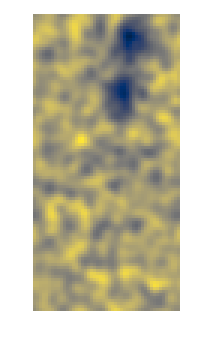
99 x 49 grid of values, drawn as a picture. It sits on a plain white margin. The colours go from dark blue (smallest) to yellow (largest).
The halves do not mirror each other. No row or column stands out. Two dips sink into the field. The top middle is the ninth with the lowest average. Most values sit high, with a long tail of low ones.
